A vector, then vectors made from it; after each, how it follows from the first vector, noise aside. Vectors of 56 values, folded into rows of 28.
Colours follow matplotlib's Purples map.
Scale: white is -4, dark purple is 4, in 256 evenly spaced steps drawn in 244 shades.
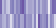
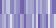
copied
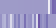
partly zeroed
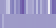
partly zeroed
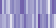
copied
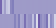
partly zeroed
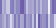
copied
